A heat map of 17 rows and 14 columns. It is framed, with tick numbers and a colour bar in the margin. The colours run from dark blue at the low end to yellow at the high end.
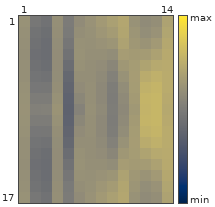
Ninth with the highest average: middle right. Mirror symmetry: top to bottom. Grain: streaks running down.
